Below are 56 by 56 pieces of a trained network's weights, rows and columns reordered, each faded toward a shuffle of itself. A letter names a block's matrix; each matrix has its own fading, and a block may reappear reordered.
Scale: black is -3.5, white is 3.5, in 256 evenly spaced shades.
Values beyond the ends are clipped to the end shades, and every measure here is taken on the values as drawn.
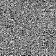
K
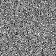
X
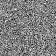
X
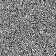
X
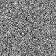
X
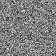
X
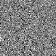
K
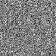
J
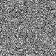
K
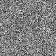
X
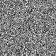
X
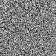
X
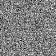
X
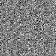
J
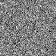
X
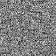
J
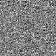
J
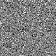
K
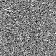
X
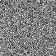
X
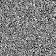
K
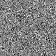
X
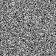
X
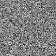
J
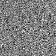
J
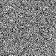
J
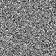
X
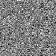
K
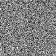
X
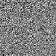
K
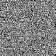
K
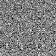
K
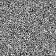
X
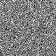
X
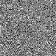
K
